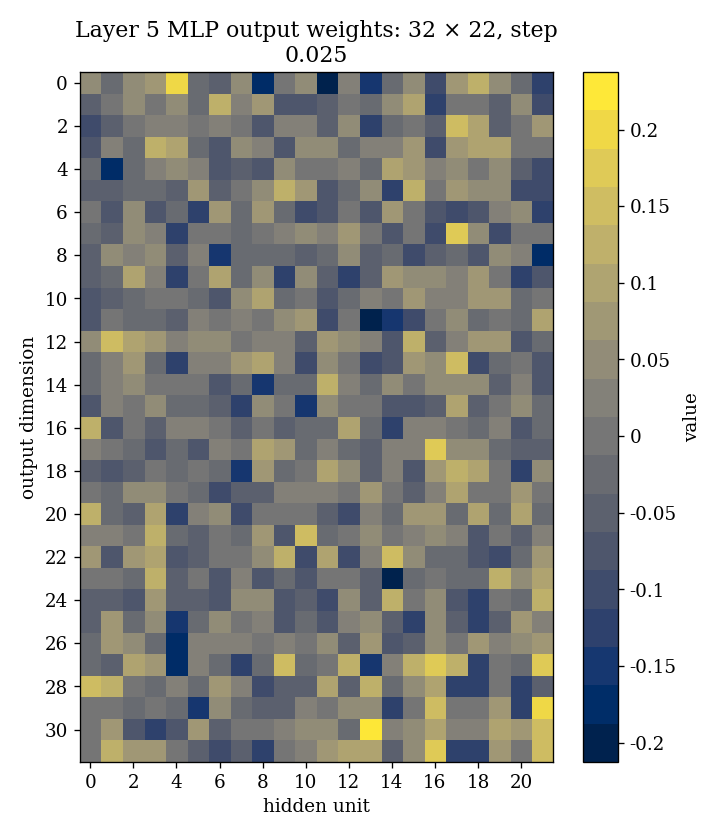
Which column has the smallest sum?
4
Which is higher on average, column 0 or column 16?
column 16
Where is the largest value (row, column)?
30 13
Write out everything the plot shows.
Title: Layer 5 MLP output weights: 32 × 22, step 0.025
x-axis: hidden unit, ticks 0 2 4 6 8 10 12 14 16 18 20
y-axis: output dimension, ticks 0 2 4 6 8 10 12 14 16 18 20 22 24 26 28 30 (0 at the top)
Colour bar: value, ticks -0.2 -0.15 -0.1 -0.05 0 0.05 0.1 0.15 0.2
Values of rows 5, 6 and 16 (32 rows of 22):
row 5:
-0.05 -0.05 -0.025 -0.025 -0.05 0.075 -0.05 0 0.05 0.125 0.075 -0.075 -0.025 0.05 -0.125 0.125 0 0.075 0.05 0.05 -0.1 -0.1
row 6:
0 -0.075 0.05 -0.075 -0.025 -0.125 0.075 -0.025 0.075 -0.025 -0.1 -0.075 0 -0.075 0.075 0 -0.075 -0.1 -0.075 0.025 0.05 -0.125
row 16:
0.125 -0.075 0 -0.05 0.025 0.025 0 -0.05 0 -0.05 -0.025 -0.025 0.1 -0.025 -0.125 0.025 0.025 0 -0.025 0.025 -0.075 -0.025
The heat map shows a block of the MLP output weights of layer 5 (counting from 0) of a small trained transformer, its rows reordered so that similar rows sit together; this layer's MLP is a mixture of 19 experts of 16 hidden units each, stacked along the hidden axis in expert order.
